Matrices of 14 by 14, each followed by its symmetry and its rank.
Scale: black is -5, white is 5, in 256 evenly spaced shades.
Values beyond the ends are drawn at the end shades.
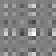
symmetric, rank one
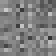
neither, rank three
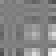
symmetric, rank one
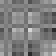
symmetric, rank one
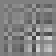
symmetric, rank one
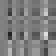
neither, rank one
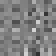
neither, rank three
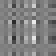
neither, rank one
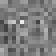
neither, rank three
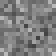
symmetric, full rank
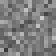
neither, full rank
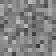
neither, full rank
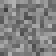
neither, full rank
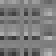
neither, rank one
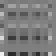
neither, rank one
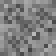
symmetric, full rank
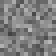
neither, full rank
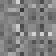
neither, rank three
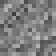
symmetric, full rank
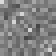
symmetric, full rank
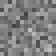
symmetric, full rank
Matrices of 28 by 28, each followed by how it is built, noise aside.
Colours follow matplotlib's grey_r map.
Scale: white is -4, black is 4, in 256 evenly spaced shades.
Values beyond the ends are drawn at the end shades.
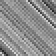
Toeplitz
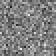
noise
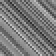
Toeplitz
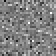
noise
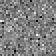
noise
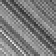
Toeplitz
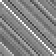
Toeplitz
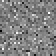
noise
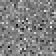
noise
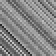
Toeplitz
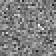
noise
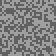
noise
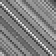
Toeplitz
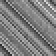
Toeplitz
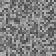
noise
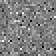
noise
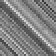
Toeplitz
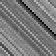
Toeplitz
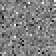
noise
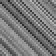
Toeplitz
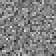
noise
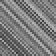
Toeplitz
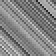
Toeplitz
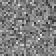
noise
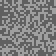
noise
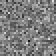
noise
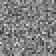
noise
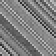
Toeplitz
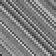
Toeplitz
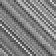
Toeplitz
